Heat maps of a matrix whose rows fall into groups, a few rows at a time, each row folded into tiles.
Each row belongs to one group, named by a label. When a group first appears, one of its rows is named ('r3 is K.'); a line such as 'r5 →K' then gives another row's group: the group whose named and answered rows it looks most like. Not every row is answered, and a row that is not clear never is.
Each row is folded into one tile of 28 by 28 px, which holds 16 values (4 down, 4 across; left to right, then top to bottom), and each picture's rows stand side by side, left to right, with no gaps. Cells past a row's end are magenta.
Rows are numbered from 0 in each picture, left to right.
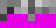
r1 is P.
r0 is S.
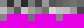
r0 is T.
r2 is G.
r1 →T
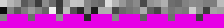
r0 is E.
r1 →T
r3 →S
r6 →T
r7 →S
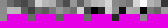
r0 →G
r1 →P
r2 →T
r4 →S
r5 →E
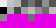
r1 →T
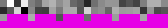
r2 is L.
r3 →G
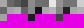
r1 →S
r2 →S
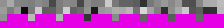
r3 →S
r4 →G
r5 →G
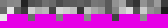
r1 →G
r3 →G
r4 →L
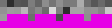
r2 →S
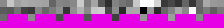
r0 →P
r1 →E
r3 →L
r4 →S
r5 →E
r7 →P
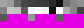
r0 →L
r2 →G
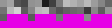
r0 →L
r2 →P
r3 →E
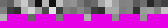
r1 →T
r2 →E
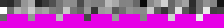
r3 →S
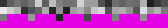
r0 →G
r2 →S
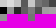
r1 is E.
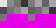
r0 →E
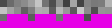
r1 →L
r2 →T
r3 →S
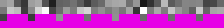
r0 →L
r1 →L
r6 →G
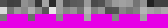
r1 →T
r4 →E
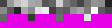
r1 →L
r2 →E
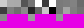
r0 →E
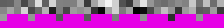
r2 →S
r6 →S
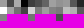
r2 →L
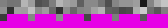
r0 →S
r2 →E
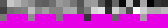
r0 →P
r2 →L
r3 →L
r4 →T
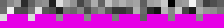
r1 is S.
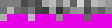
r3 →P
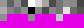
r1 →E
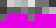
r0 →P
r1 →E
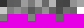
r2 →T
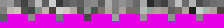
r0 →L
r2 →G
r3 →S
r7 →G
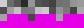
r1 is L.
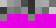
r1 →P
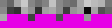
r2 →S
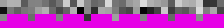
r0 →E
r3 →S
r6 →P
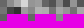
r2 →T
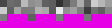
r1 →L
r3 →P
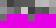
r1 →P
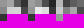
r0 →L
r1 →L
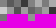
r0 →T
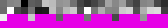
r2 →L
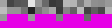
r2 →P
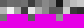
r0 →G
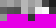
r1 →L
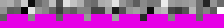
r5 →S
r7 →T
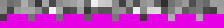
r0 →S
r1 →T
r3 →P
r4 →T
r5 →L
